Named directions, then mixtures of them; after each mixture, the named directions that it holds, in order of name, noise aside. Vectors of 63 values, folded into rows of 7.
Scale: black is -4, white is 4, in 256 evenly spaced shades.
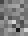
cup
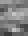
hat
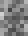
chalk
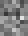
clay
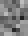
clay, hat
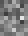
clay, cup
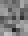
clay, hat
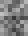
chalk, clay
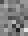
chalk, cup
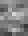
hat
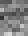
chalk, hat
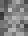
chalk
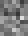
clay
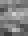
hat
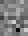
clay, cup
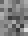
chalk, cup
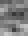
hat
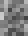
chalk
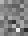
cup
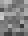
chalk, hat
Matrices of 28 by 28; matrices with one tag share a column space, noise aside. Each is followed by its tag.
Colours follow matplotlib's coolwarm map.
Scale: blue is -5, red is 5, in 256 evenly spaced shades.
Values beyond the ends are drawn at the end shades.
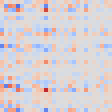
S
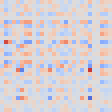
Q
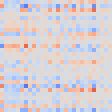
S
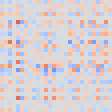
Q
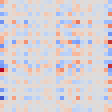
Q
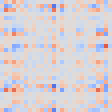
S
